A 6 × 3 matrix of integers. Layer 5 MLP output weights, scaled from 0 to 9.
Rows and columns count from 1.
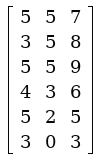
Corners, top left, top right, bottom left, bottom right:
5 7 3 3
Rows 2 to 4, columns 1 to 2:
3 5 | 5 5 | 4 3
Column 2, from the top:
5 5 5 3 2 0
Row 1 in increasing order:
5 5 7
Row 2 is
3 5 8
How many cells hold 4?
1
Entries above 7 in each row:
0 1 1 0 0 0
